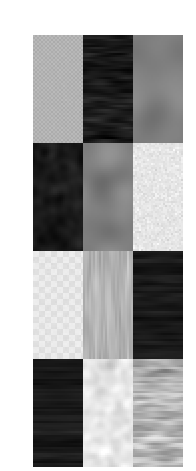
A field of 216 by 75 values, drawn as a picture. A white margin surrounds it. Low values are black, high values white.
It is made of 4 by 3 panels. Panel 1,1: high, checkered, faint in contrast. Panel 1,2: very low, streaked across, faint in contrast. Panel 1,3: middling, smooth, faint in contrast. Panel 2,1: very low, blotchy, faint in contrast. Panel 2,2: middling, smooth, faint in contrast. Panel 2,3: very high, fine-grained, faint in contrast. Panel 3,1: very high, checkered, faint in contrast. Panel 3,2: high, streaked downward, faint in contrast. Panel 3,3: very low, streaked across, faint in contrast. Panel 4,1: very low, streaked across, faint in contrast. Panel 4,2: very high, blotchy, faint in contrast. Panel 4,3: high, streaked across.
